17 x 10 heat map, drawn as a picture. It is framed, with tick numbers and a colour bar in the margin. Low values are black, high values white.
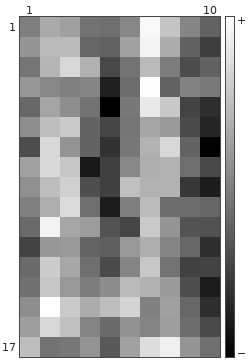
Stripes running up and down repeat 2 times from left to right. The histogram is bell-shaped. Streaks run downward.
